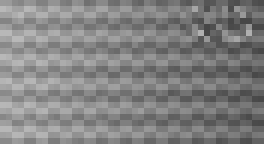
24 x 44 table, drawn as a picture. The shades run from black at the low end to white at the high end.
Slope: up to the left. Odd patch: rougher, in the top right. Stripes: horizontal, repeating 6 times. Roughest part: top right.
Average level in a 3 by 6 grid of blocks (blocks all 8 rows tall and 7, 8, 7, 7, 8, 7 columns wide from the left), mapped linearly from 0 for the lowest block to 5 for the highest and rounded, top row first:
5 4 3 2 1 0 / 5 4 3 2 1 0 / 5 4 3 2 1 0
